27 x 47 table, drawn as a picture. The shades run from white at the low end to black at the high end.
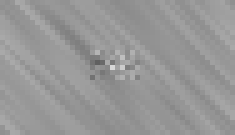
No overall slope runs across the table. Values change most from cell to cell in the centre. A few values lie far out on both sides of the bulk. An odd patch, rougher than its surroundings, sits in the centre. The halves do not mirror each other.
